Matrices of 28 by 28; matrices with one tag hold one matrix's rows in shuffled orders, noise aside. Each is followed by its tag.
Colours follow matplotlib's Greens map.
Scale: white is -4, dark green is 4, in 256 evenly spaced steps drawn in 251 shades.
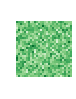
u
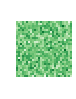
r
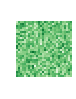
u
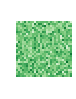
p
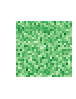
r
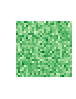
r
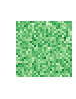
p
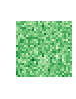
u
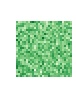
u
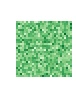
r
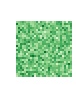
u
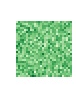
u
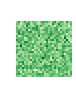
r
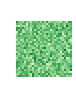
p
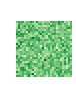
u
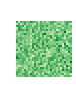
p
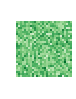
p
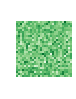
r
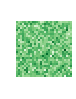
r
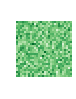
u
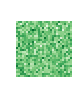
u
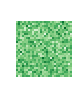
r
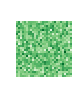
r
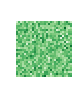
p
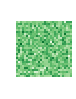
r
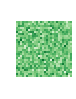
r
